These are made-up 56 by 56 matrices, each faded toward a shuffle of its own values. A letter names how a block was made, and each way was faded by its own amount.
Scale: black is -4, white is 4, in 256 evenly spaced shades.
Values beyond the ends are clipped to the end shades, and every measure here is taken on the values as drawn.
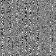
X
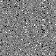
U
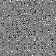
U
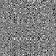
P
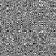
P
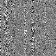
X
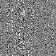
X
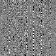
X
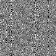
X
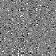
U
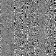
X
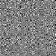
P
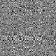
P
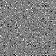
U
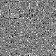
U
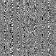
X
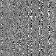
X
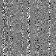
X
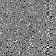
U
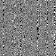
X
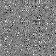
U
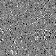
U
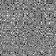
P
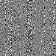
X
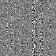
X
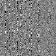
X
